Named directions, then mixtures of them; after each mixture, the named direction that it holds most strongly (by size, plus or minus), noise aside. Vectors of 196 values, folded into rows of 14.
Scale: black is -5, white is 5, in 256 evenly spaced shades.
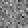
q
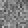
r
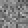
r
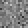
q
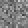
q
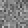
r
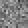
q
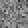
q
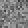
r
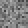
q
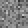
q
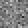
q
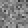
q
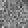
r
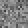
r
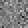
q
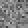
q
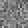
r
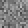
r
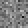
q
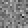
q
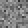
q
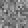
r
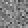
q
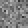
q
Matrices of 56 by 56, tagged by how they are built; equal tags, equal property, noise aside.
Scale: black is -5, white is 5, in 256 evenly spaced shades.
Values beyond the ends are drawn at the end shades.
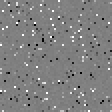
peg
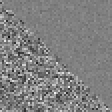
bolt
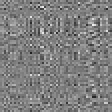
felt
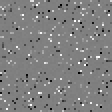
peg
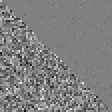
bolt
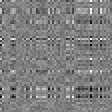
felt
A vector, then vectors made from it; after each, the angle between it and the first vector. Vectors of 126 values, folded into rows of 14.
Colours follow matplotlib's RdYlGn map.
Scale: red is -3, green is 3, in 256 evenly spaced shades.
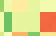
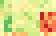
nearly parallel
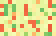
orthogonal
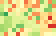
partly aligned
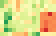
nearly parallel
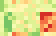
nearly parallel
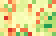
partly opposed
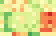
nearly parallel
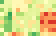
nearly parallel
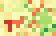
partly opposed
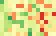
partly aligned
